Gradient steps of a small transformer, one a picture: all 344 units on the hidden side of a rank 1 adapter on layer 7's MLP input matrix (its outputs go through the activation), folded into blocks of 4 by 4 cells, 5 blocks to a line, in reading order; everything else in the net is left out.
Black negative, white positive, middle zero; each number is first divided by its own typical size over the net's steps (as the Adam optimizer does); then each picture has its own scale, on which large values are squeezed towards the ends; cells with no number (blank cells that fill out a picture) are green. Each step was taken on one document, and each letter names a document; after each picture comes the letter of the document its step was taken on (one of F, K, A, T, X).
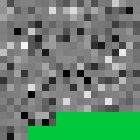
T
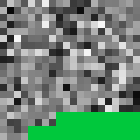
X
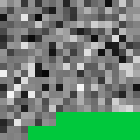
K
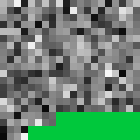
K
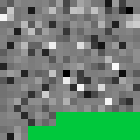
T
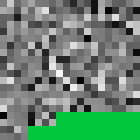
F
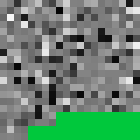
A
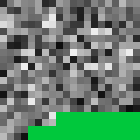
X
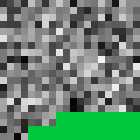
X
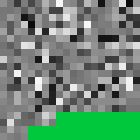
A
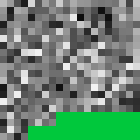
X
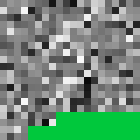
F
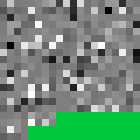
T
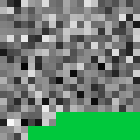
K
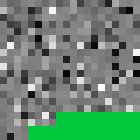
T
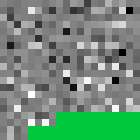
T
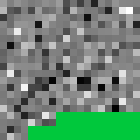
T
